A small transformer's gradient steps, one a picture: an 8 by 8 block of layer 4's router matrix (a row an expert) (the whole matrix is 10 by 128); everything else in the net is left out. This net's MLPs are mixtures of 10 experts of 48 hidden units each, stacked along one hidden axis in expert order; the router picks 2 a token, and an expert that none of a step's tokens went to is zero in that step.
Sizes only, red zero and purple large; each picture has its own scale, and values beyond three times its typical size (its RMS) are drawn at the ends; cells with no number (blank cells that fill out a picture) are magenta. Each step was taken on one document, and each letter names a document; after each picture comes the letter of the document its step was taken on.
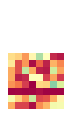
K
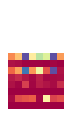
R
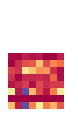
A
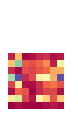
K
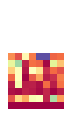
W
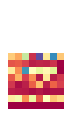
R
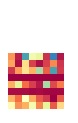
R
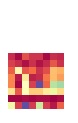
A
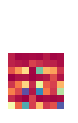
A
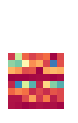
W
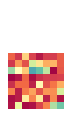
A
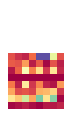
W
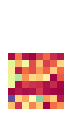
K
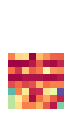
A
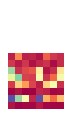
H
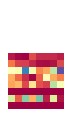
H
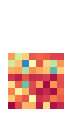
W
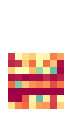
R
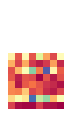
R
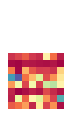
H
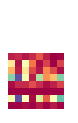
H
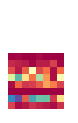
H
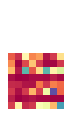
A
